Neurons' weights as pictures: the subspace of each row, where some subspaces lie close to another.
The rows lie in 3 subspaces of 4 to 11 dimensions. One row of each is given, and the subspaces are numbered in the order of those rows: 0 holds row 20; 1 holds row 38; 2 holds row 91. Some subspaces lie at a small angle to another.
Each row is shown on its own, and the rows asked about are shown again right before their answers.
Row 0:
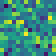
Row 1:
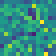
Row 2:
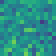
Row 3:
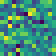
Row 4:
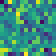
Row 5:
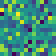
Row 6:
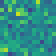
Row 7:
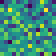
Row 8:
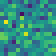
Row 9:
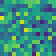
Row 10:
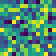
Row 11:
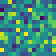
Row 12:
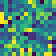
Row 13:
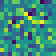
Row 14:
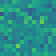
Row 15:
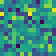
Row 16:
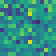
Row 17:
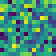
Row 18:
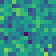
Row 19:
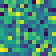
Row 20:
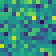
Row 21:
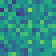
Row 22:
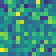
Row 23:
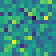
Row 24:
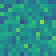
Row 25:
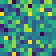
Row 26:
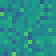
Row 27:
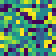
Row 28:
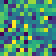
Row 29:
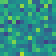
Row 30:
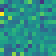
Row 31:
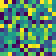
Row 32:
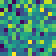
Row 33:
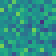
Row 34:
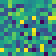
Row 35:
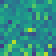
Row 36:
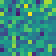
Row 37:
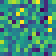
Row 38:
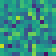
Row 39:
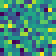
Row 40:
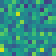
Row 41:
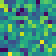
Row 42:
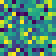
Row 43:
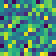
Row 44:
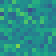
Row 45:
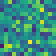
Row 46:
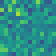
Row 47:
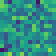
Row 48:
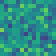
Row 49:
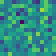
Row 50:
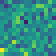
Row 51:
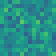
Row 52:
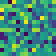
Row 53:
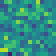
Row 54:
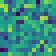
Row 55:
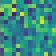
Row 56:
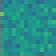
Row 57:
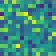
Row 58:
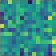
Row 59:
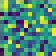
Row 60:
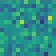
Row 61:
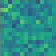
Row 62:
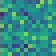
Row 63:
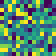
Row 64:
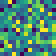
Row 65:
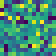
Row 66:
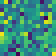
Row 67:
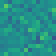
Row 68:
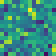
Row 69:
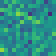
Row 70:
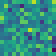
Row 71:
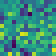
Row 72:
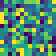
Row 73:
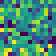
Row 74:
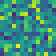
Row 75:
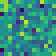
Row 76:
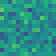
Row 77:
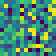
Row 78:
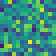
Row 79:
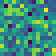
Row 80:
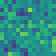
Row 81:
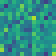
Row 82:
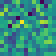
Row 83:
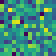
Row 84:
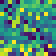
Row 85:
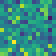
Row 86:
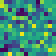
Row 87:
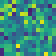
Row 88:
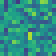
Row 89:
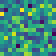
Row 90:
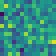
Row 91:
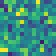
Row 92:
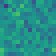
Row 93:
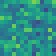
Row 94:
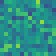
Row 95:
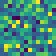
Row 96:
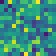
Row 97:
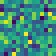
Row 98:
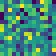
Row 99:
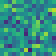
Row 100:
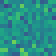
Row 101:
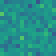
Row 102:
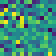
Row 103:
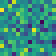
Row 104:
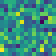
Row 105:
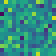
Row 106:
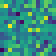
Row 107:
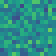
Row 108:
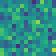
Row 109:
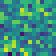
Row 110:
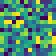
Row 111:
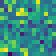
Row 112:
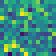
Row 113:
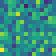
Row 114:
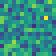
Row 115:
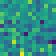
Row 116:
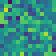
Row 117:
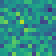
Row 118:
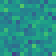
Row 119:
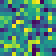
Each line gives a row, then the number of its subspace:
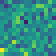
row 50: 0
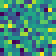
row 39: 0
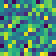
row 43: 1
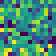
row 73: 1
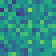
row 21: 2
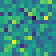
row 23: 0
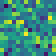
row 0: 1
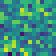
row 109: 2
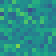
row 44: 2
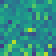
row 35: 1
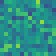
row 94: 2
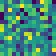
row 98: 1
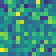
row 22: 2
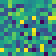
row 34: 0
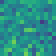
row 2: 1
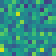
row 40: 2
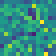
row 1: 1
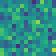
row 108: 1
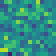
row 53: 2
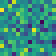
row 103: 2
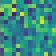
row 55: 1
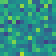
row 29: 0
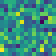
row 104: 2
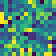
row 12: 1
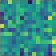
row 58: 1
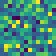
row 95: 0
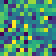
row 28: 0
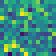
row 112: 2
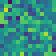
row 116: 1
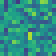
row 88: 0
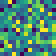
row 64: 2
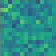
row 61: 0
